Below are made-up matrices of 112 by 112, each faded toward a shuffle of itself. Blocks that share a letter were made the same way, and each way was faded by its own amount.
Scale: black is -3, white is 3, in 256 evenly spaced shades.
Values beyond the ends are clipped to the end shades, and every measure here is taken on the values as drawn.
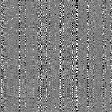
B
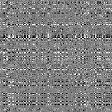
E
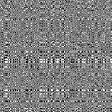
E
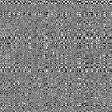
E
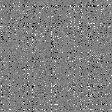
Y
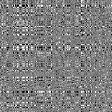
E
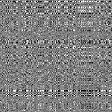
E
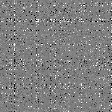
Y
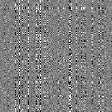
B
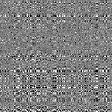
E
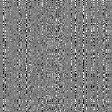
B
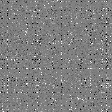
Y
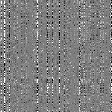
B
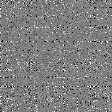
Y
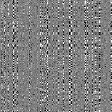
B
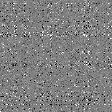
Y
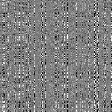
B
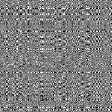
E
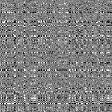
E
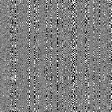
B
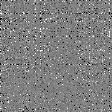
Y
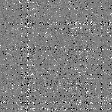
Y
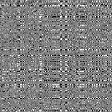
E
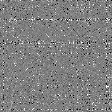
Y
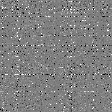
Y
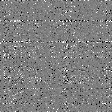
Y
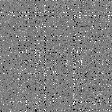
Y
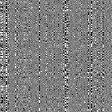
B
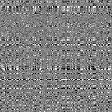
E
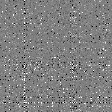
Y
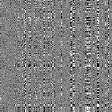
B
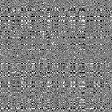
E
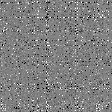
Y
